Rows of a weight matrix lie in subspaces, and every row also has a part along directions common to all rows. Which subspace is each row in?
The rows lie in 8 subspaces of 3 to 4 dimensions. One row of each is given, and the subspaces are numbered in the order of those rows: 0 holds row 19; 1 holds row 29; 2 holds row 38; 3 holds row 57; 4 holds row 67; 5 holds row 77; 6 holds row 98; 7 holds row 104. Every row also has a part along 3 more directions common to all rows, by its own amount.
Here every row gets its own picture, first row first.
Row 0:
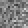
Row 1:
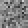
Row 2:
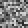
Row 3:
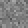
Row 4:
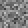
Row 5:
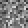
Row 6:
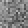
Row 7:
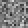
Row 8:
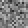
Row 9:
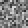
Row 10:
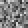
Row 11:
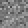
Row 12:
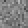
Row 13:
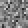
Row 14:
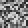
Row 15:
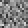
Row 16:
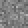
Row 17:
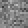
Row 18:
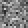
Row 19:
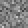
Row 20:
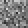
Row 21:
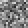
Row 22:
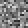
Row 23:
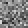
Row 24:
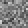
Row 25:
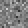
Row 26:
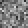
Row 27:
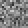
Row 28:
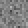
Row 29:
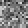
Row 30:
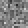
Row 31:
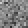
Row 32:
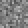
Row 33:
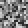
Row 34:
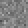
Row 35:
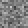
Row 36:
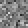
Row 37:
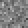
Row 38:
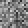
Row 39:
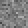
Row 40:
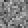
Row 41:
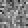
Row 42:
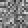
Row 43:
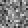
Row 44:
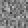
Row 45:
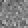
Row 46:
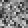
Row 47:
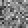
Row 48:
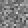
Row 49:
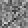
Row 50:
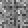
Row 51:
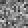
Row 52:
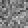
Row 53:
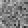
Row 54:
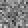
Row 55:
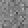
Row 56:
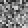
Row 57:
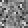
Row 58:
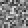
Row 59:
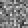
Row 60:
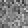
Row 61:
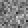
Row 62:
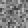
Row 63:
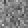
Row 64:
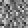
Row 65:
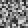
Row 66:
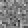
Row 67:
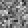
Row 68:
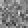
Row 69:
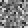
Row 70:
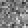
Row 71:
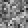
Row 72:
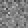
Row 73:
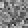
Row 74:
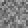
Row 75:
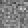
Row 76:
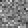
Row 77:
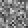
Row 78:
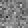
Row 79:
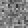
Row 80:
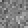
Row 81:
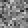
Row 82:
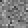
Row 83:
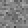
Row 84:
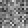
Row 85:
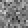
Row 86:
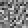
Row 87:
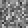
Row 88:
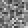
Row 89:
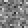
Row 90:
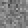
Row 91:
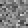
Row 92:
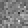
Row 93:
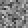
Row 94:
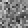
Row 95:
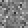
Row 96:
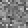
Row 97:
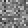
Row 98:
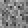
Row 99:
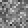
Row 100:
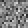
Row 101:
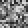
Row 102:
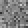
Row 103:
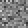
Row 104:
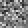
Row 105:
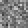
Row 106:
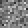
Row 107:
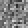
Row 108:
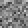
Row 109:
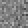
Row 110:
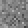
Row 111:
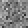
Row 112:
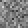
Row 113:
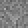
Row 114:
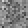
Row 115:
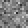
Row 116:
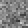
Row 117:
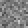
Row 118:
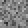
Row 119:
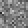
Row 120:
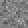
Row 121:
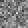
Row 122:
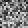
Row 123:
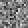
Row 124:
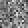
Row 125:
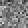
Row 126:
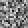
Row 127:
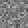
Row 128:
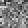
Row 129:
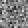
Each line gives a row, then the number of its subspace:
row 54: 7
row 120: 6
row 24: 1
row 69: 3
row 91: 4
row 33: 4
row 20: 4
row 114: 1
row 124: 2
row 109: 0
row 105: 6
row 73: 2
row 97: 6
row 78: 3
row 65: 4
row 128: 1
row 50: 2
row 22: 4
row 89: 3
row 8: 5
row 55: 2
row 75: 0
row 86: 7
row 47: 1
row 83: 7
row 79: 5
